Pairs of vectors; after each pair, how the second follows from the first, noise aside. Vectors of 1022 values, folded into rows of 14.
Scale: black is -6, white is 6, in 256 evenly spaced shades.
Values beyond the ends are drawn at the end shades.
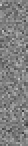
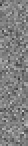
negated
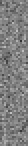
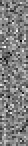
scaled up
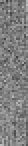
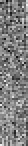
scaled up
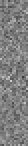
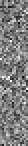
scaled up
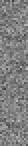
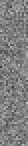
shuffled
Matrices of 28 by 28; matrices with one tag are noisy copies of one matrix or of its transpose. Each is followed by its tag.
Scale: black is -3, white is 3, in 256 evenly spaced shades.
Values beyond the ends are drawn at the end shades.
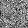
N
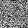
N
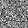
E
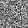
E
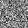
E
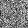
N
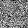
N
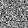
E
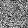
N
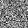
E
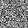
E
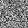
E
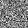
E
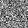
E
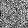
N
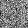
N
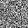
E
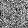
N
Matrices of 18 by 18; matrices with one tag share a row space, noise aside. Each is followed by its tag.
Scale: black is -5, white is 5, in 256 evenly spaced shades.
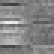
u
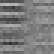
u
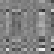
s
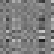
s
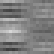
u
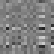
s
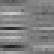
u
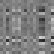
s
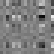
s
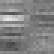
u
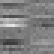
u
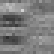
u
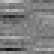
u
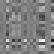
s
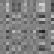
s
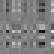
s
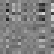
s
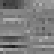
u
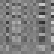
s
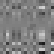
s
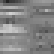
u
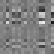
s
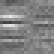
u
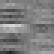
u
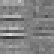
u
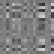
s
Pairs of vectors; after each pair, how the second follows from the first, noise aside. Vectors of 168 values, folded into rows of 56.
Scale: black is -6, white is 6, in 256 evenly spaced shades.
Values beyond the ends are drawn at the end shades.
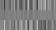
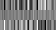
scaled up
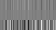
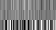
scaled up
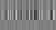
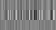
copied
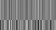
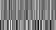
scaled up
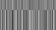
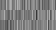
shuffled
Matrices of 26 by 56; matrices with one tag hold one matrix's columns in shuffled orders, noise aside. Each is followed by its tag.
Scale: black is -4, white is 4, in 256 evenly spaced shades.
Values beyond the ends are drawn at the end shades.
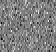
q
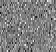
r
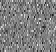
r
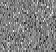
q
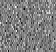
q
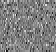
r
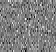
r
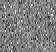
q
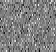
r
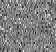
r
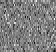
r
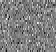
r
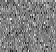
r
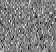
q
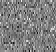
r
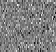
r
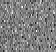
q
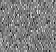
q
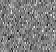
q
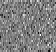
r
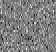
q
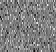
r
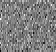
r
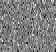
r
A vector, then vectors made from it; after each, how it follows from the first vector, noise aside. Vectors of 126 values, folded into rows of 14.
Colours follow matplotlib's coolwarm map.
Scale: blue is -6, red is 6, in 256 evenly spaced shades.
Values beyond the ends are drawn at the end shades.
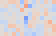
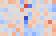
scaled up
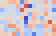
scaled up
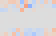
partly zeroed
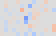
partly zeroed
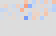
partly zeroed
